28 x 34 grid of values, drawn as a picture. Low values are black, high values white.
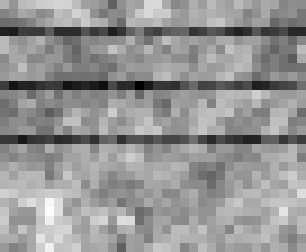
Rows 4, 10 and 16 stand out from the rest. The values are skewed, with a long tail toward low values. The ninth with the highest average is the bottom left. The middle left is the ninth with the lowest average. On average the colour sits 60% of the way up the scale. The grain runs across in streaks.
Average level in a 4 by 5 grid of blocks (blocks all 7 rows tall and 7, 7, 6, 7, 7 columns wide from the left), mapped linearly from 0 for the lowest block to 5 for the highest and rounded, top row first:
11220 / 00121 / 12212 / 53234
